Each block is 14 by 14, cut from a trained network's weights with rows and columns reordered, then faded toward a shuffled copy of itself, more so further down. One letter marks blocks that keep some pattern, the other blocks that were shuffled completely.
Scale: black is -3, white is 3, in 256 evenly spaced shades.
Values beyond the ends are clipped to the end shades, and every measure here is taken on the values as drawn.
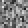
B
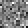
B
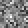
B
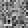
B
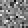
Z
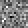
Z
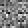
B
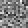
Z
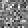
Z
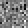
B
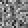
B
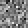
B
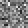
Z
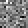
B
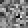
B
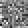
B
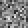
Z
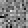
Z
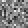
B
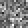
Z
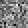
Z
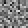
B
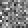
B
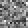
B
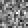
Z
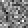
Z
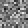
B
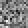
Z
